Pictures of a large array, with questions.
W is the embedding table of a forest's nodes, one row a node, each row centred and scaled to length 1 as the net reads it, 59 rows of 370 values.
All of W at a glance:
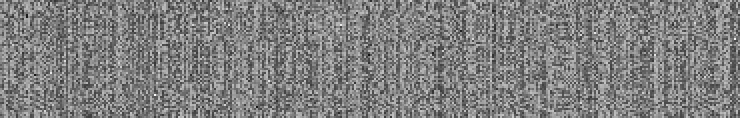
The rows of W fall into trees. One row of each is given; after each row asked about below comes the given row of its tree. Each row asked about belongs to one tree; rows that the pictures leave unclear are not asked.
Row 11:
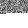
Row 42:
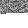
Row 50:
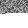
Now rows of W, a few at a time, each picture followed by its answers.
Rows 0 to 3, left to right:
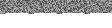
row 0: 50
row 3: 42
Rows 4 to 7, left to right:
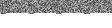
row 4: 42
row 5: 50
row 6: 50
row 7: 11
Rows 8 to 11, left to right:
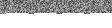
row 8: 11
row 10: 42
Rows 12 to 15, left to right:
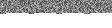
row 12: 11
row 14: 11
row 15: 50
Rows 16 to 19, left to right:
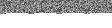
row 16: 11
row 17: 42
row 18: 11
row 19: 11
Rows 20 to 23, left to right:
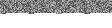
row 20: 50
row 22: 50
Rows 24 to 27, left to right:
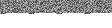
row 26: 11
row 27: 42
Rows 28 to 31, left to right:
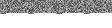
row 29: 11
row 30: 42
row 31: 50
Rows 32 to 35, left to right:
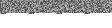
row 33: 42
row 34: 42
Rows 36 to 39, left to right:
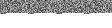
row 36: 42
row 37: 50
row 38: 42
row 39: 50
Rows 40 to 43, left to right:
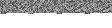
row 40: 42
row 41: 50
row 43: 42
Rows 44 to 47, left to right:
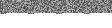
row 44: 42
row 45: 11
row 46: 11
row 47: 50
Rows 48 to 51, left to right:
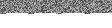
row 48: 11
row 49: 42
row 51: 42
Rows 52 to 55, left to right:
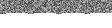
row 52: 11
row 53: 50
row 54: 11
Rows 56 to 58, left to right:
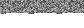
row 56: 42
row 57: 42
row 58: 42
